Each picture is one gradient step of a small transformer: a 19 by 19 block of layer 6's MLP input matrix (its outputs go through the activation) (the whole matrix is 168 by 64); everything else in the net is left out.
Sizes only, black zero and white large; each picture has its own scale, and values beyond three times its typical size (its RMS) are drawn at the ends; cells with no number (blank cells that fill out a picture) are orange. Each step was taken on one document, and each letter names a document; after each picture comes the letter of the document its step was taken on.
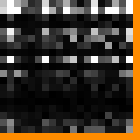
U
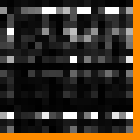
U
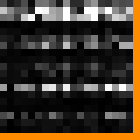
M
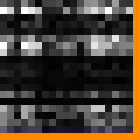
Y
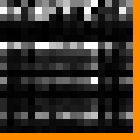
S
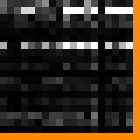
S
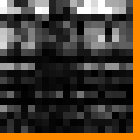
Y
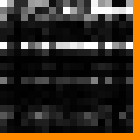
S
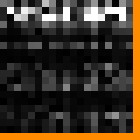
M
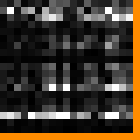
M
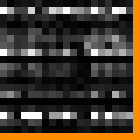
Y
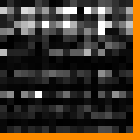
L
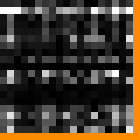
U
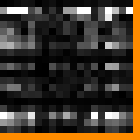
Y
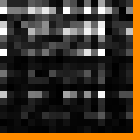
L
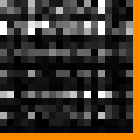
L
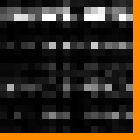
M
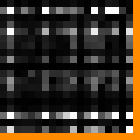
U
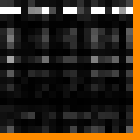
U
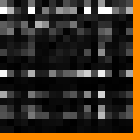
L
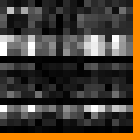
Y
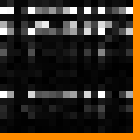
L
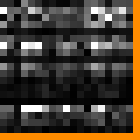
Y
